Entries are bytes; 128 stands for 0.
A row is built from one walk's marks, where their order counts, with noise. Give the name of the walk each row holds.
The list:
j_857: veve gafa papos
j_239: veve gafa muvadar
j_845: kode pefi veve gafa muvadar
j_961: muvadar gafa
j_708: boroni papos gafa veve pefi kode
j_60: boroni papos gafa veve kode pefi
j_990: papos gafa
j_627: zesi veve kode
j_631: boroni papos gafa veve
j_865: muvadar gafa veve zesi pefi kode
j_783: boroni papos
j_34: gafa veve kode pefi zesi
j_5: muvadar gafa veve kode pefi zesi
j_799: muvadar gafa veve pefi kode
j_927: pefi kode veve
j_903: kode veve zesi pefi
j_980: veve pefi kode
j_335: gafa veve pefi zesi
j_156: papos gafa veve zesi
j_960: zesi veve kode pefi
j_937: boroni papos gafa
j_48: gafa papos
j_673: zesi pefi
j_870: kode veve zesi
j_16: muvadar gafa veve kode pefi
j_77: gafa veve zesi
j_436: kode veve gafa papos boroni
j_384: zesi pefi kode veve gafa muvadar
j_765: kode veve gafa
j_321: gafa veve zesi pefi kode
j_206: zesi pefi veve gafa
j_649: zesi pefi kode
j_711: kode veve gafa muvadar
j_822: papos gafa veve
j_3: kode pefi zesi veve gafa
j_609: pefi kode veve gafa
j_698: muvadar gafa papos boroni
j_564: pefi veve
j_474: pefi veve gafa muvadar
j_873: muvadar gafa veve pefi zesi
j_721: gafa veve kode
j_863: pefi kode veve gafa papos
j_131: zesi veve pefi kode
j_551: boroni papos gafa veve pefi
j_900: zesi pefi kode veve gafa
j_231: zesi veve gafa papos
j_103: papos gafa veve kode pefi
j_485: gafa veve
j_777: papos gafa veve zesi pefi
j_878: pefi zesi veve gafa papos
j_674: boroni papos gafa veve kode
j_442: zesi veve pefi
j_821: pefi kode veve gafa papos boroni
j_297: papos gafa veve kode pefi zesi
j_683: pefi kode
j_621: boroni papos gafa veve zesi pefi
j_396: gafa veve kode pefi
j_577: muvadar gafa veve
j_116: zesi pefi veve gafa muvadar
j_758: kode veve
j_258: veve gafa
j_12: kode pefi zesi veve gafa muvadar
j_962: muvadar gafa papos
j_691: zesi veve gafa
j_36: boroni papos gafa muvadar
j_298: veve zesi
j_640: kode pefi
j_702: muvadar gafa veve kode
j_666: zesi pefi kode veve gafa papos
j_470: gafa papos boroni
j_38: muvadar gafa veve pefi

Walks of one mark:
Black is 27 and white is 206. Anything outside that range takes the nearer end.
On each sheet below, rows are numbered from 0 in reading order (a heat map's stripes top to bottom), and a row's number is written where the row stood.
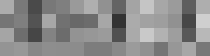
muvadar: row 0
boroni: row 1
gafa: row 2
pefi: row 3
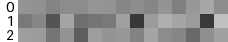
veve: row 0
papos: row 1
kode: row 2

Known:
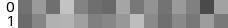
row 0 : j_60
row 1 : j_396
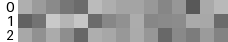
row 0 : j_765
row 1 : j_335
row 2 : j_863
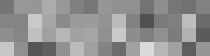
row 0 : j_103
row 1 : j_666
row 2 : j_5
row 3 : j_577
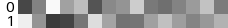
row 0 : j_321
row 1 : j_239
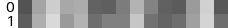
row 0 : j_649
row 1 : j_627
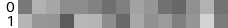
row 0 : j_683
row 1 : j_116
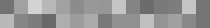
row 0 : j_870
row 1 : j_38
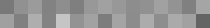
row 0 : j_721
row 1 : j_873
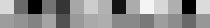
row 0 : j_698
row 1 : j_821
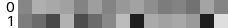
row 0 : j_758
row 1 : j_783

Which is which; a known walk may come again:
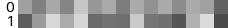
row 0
j_873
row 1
j_442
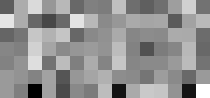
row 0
j_627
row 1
j_711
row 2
j_335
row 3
j_666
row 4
j_865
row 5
j_821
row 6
j_937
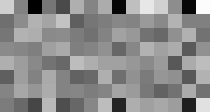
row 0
j_36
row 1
j_777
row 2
j_683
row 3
j_156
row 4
j_765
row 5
j_708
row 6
j_640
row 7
j_783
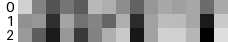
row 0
j_857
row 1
j_631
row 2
j_470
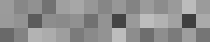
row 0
j_691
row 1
j_822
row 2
j_396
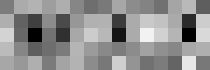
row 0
j_564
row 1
j_48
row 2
j_698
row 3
j_258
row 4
j_384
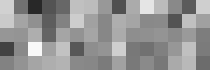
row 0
j_961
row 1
j_845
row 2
j_799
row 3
j_321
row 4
j_298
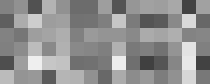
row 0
j_551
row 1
j_980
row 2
j_77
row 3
j_206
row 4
j_960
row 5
j_116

